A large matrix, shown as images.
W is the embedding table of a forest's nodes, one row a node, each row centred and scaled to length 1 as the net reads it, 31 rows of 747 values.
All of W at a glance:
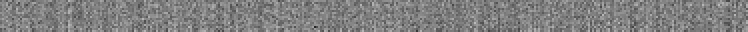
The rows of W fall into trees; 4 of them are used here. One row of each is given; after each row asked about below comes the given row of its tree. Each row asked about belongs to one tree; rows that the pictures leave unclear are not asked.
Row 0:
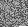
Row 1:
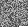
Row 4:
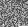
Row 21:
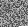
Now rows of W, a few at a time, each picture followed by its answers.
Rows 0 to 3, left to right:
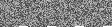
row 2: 4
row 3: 21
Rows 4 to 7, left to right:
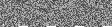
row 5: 4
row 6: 0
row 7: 4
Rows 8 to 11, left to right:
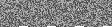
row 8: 1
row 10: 21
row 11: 0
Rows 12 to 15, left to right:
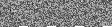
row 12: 1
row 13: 21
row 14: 0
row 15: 4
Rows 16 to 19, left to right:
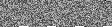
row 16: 4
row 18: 1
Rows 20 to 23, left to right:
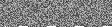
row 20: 0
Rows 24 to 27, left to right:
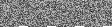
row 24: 0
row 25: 1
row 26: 21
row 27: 21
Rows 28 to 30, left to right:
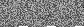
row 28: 0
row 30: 0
